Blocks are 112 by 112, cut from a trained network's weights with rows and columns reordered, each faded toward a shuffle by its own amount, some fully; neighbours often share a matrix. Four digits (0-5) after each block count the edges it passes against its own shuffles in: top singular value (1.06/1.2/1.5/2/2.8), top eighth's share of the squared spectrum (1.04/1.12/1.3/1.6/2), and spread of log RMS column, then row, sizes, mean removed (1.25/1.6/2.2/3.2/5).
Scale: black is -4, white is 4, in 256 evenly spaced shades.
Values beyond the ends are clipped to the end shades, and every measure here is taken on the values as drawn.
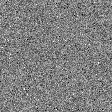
1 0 0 0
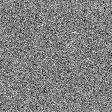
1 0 0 0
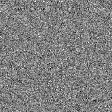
3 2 0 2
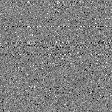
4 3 0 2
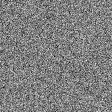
0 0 0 0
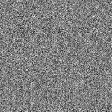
3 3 1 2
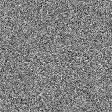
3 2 0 1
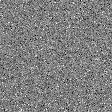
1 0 0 0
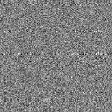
4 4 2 3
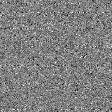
3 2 0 2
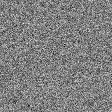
0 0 0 0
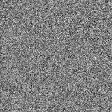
3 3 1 1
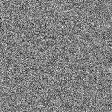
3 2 0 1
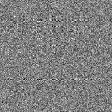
4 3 1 2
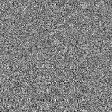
4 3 1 2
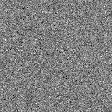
3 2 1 1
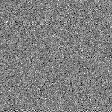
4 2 0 2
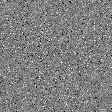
0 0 0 0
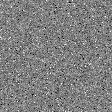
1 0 0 0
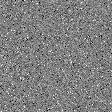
2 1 0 0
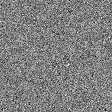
0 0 0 0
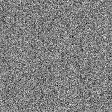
2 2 0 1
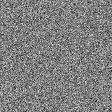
0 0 0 0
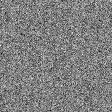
1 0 0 0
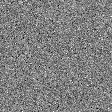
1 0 0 0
